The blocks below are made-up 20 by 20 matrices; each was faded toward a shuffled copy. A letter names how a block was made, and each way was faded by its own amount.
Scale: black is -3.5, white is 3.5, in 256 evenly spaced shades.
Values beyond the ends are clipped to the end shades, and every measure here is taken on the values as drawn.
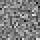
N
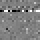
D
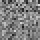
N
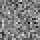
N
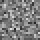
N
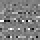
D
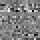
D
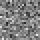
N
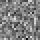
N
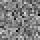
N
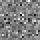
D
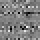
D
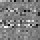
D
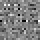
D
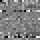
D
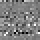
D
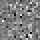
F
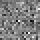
D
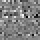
D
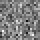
N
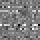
D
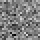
N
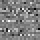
D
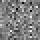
F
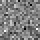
N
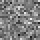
N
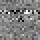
D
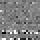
D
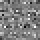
D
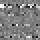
D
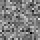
N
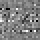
D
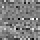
D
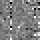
F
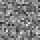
N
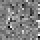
F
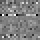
D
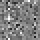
F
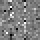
F
